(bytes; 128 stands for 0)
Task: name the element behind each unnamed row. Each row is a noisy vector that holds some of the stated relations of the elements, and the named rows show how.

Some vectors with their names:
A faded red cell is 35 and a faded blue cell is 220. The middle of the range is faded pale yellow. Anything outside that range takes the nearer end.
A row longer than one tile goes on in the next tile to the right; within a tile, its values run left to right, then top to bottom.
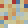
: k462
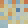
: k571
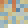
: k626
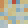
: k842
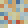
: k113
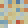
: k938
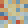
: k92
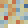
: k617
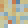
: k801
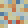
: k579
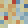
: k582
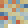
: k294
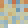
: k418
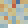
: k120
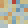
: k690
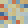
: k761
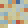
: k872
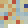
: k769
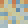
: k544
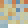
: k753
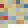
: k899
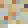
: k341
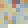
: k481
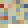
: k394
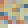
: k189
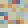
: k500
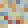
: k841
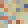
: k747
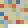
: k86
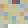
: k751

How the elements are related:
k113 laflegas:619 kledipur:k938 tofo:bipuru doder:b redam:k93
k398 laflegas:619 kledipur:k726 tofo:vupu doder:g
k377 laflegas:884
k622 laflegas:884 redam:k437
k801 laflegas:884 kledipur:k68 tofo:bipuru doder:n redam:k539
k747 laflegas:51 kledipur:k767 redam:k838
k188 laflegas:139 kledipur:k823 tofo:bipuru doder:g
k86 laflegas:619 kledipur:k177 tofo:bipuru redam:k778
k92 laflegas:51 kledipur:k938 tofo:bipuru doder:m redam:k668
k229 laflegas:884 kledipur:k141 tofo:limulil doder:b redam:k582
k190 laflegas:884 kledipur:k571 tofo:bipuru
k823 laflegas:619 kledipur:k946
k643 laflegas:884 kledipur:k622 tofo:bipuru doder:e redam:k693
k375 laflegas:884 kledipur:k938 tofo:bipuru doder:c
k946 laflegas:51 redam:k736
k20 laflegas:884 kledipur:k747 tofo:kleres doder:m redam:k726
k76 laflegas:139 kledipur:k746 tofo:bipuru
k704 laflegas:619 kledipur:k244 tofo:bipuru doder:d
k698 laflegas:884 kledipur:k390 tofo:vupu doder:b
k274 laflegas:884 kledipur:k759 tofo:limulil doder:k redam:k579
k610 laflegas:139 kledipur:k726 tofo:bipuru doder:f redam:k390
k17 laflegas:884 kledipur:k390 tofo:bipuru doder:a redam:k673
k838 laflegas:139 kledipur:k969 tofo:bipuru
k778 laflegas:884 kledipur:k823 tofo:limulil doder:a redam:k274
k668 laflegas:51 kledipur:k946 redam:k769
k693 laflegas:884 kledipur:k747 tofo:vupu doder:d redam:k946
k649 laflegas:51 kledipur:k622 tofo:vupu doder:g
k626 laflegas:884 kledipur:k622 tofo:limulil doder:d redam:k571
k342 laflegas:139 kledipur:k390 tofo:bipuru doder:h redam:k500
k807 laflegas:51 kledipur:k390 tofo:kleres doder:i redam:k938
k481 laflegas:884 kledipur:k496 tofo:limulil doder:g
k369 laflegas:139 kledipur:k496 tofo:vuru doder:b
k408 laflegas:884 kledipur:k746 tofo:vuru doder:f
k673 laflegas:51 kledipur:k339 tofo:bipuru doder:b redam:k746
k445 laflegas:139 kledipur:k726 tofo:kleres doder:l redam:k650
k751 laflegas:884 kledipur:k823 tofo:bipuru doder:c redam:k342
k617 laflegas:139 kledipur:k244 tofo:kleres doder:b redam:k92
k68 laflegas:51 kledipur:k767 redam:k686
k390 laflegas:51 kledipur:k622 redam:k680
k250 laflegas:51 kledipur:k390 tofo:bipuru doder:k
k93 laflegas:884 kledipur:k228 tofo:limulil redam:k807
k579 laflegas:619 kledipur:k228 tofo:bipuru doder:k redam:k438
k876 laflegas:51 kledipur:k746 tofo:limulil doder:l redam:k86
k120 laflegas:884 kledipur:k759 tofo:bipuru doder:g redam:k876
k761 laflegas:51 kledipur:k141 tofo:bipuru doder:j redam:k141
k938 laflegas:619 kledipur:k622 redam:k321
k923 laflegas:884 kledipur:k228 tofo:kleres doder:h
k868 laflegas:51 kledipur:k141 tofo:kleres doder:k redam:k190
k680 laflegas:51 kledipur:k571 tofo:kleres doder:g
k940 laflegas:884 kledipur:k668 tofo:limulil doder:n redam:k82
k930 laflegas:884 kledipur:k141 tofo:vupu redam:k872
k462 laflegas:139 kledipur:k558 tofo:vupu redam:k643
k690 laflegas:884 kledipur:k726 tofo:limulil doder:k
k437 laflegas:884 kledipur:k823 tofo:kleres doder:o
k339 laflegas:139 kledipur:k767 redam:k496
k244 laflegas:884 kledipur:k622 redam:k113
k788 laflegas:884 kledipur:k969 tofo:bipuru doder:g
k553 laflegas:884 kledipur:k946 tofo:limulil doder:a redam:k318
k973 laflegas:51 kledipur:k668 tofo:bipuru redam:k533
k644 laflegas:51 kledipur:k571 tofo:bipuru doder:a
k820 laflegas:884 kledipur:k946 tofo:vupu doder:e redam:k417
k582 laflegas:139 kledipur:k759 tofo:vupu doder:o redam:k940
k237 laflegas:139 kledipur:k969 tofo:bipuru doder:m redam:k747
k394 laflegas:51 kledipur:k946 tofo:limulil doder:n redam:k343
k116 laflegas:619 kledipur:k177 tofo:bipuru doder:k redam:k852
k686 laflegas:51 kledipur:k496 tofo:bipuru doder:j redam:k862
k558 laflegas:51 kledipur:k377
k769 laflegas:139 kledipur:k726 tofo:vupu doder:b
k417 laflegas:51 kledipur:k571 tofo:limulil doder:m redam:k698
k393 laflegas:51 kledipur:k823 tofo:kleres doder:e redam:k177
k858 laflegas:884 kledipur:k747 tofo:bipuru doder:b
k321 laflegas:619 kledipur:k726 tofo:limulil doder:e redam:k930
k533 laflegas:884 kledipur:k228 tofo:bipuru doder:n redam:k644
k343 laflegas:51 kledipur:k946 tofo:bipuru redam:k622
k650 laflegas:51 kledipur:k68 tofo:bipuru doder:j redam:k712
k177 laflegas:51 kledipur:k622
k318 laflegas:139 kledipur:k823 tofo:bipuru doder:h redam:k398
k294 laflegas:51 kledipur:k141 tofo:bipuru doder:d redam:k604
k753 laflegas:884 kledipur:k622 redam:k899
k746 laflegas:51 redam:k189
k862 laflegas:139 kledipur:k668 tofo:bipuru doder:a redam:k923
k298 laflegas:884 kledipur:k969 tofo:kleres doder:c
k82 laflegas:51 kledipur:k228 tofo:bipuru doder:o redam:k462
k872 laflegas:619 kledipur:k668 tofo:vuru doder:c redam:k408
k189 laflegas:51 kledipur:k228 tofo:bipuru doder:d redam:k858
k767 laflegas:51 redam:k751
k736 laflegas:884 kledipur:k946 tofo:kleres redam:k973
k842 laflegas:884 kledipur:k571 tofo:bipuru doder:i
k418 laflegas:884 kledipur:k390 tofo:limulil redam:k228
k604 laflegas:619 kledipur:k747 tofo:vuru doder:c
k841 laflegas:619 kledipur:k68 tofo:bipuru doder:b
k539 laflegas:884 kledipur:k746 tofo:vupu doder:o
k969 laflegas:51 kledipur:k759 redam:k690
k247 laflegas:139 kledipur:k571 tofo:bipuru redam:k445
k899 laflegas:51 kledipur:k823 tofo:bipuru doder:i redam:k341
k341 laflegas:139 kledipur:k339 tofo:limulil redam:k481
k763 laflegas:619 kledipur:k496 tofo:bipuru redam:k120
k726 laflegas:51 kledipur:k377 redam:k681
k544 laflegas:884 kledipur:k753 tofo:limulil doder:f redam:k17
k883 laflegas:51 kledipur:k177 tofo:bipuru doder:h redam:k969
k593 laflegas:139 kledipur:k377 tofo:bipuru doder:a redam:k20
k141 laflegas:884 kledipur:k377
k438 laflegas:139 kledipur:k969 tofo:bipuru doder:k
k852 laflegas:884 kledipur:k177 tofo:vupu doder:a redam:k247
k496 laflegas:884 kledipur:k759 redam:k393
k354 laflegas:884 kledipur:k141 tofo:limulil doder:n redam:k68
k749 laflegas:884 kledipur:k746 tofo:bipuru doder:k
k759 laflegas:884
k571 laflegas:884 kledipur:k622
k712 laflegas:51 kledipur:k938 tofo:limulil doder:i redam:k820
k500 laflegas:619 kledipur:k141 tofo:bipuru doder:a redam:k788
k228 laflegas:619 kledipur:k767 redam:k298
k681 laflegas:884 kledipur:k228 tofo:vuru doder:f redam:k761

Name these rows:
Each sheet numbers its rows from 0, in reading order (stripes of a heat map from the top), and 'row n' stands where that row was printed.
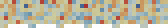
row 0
k369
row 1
k141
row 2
k438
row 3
k807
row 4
k342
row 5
k858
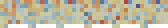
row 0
k681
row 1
k852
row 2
k190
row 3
k116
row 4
k318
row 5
k93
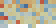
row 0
k558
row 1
k408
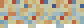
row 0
k247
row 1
k862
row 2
k610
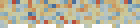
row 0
k749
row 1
k650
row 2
k763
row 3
k298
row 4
k820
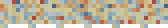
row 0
k940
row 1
k593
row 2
k969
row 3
k673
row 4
k228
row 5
k445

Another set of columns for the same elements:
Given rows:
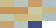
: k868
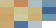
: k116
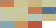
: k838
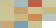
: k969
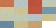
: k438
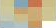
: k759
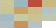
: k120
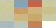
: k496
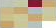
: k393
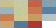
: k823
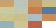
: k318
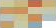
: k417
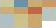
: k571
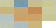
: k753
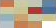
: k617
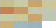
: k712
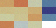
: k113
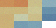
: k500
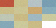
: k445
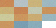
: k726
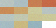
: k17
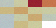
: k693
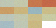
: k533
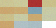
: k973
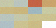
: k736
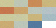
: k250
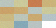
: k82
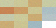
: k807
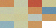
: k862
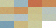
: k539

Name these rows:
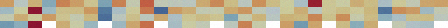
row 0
k339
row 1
k398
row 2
k188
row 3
k544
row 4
k698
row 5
k946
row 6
k872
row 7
k643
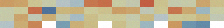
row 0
k237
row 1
k923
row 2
k876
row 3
k883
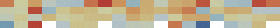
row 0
k341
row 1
k553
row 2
k377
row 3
k294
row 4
k751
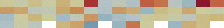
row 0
k418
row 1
k680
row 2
k408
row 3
k778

